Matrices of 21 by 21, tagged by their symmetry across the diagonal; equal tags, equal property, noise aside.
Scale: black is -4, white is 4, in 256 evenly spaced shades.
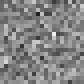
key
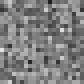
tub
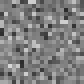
tub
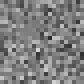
tub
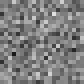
tub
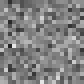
key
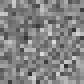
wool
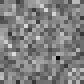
wool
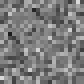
wool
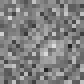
wool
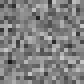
key
